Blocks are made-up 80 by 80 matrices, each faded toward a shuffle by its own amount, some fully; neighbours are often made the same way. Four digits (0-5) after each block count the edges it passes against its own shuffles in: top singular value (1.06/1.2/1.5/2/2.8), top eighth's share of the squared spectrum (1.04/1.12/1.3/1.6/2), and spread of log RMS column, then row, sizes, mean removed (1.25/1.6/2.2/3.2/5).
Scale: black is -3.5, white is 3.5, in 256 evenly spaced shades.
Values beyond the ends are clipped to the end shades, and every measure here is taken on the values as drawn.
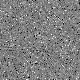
0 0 0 0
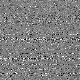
2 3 0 3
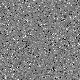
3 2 0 0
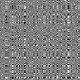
5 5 4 4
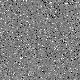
2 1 0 0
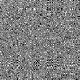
4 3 2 2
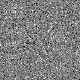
3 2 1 1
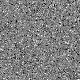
2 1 0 0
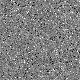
0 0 0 0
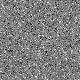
0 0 0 0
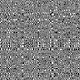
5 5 3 3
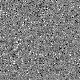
3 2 0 1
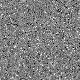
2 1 0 0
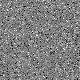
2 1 0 0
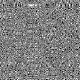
4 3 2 2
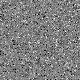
2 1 0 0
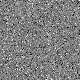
0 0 0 0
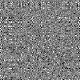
4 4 2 2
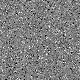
0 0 0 0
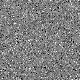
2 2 0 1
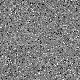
2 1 0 0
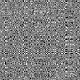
5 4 3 3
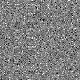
3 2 1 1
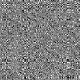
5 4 3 3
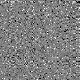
4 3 1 1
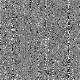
2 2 3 0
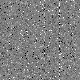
2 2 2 0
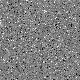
0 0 0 0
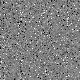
0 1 1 0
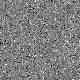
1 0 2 0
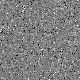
0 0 0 0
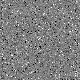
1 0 1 0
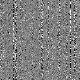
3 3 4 0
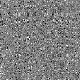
4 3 2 1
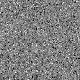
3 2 0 0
